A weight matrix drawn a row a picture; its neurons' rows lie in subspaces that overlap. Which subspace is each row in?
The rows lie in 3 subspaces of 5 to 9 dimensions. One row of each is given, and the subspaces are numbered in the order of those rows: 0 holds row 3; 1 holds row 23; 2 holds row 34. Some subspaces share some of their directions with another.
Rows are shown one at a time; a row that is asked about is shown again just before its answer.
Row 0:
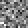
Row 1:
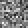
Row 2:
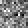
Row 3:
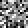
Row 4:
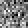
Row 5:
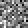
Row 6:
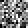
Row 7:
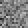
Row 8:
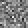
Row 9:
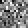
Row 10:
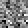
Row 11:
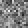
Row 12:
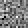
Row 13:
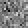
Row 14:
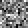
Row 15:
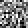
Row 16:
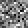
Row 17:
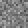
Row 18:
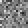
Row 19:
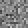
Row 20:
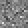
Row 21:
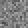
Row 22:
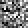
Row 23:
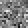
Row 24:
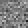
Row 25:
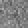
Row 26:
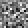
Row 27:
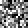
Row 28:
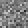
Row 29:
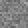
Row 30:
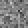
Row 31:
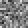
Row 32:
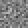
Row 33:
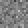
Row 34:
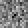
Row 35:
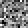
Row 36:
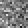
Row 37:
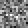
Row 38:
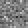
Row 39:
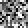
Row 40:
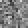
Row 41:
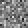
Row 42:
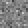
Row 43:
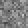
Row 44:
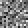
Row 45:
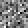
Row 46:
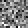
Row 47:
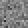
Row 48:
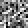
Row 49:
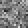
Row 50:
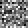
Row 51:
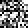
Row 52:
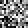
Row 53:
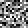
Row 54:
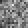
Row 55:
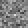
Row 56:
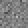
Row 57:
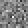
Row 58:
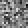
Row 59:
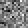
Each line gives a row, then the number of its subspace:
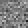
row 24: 1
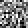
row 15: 2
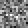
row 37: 2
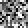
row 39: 2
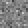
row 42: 1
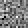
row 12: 2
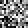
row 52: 2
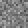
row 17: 1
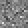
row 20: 2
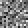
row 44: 1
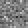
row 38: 2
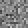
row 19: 2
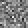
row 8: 1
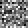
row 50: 1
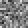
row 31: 0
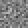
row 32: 2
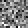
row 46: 2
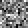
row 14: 2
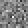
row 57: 2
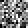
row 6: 2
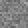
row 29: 1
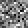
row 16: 1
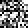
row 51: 1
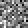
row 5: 1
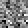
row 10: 1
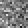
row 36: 2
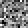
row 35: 1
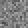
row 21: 1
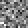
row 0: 2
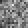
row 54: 2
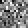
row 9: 2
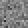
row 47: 1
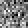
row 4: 2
